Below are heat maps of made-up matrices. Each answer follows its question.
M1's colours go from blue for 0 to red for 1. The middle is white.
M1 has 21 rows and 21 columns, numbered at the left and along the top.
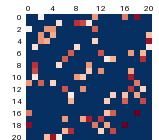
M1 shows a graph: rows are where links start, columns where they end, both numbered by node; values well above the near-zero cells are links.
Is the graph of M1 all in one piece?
no
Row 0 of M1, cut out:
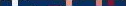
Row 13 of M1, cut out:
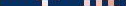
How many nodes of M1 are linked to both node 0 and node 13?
2
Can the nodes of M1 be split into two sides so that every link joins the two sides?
no
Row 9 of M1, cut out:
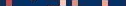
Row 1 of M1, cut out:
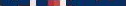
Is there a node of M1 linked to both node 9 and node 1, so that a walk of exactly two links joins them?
yes
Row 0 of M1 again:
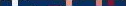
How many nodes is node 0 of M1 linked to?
4
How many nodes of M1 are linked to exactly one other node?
0
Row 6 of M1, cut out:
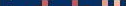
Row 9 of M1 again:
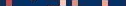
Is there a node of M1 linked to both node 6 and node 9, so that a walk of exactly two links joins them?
yes
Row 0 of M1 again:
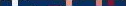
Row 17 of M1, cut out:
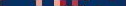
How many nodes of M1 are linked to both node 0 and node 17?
0
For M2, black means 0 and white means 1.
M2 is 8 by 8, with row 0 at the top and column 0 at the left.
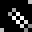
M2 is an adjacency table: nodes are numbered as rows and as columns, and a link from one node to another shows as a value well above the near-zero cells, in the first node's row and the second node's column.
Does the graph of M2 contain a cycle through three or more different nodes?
no
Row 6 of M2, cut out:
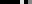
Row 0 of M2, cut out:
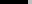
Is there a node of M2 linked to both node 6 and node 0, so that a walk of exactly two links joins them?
yes
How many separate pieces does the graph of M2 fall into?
2
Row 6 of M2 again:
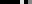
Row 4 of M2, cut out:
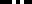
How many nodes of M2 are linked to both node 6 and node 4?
1
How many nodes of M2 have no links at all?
1
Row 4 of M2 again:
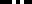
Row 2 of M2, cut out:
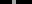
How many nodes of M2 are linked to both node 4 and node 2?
1
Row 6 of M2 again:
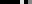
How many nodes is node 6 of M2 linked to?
2
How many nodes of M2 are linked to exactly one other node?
2
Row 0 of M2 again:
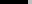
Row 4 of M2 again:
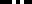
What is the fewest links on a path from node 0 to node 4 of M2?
4
